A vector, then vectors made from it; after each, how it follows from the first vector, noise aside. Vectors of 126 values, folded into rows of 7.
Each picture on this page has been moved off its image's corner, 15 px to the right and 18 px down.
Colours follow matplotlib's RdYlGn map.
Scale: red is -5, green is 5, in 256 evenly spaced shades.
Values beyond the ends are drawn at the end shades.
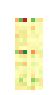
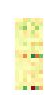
reversed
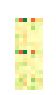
sign-scrambled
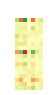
negated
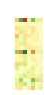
copied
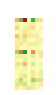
copied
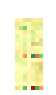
reversed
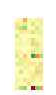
reversed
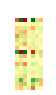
scaled up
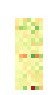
reversed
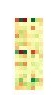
scaled up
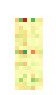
copied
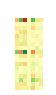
copied
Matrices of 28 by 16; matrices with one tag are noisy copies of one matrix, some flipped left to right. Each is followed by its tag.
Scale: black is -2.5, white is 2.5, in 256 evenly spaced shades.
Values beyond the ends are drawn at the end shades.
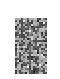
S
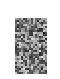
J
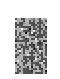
S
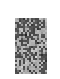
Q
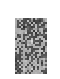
Q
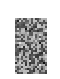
J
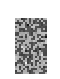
J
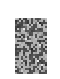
J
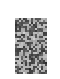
J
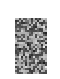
J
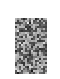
J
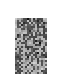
Q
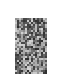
Q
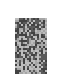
Q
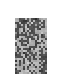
Q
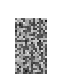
S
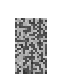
S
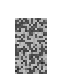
J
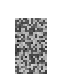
J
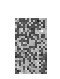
Q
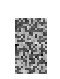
J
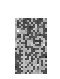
Q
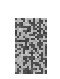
S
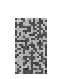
S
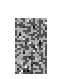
S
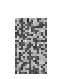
S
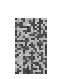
S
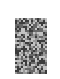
J
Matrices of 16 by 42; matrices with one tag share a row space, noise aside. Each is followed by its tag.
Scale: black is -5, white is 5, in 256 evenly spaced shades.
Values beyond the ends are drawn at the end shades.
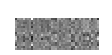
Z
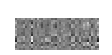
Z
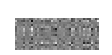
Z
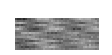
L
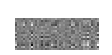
Z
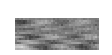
L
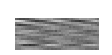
L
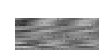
L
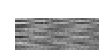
L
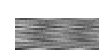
L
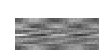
L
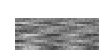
L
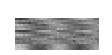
L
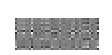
Z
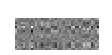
Z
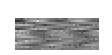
L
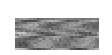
L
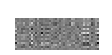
Z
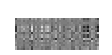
Z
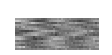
L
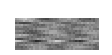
L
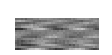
L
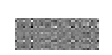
Z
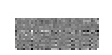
Z
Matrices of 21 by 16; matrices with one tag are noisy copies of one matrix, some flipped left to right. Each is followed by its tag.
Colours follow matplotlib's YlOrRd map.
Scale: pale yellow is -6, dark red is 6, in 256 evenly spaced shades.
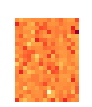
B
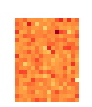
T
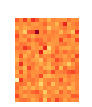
T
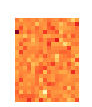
B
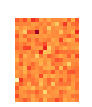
T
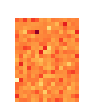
T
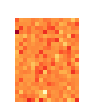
B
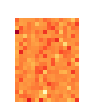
B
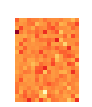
B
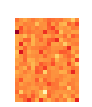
B
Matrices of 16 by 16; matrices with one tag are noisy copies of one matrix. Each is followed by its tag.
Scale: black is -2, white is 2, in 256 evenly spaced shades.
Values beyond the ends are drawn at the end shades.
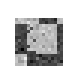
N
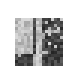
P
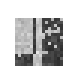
P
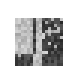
P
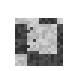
N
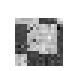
N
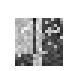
P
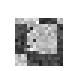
N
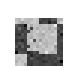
N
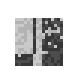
P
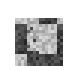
N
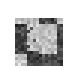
N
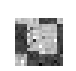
N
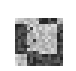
N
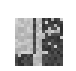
P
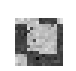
N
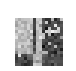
P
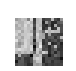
P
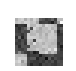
N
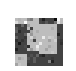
N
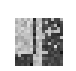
P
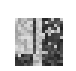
P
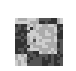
N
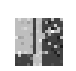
P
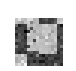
N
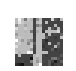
P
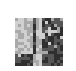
P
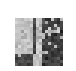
P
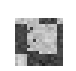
N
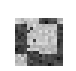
N
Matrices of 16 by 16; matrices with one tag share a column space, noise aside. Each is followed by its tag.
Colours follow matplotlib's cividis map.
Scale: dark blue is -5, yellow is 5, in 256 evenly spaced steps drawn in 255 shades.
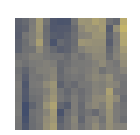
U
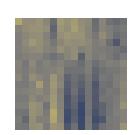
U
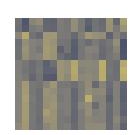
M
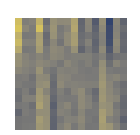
U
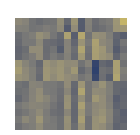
M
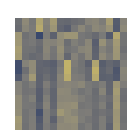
M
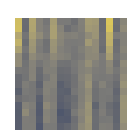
U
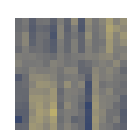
U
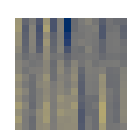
U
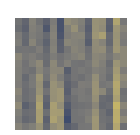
U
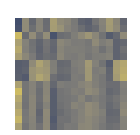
M
